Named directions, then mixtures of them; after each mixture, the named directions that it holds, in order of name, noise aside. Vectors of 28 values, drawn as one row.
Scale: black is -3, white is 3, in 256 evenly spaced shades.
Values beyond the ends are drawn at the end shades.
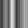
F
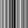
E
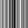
E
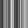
E, F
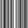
E, F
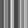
E, F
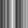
E, F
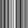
E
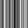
E, F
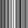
E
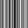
E, F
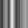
F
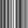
E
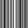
E, F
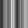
F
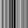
E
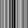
E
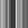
E, F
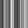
E, F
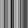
E, F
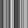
E, F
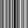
E, F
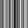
E, F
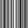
E, F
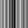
E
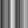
F
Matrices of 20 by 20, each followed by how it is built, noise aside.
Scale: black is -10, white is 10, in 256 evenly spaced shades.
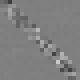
banded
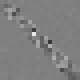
banded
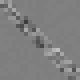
banded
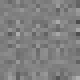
low rank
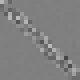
banded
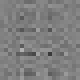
low rank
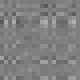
low rank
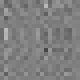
low rank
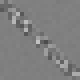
banded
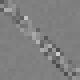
banded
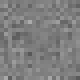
low rank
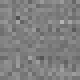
low rank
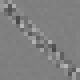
banded
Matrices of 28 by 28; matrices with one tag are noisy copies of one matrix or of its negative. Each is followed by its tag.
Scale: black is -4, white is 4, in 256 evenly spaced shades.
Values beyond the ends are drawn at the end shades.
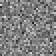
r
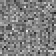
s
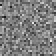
r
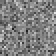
s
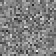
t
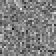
s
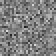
t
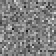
s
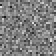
r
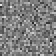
r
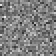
r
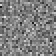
r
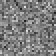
s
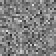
t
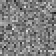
s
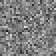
t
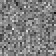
s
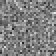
s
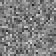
t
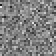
r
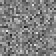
t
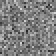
s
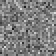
s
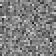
r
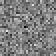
t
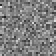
r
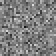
t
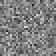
t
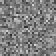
t
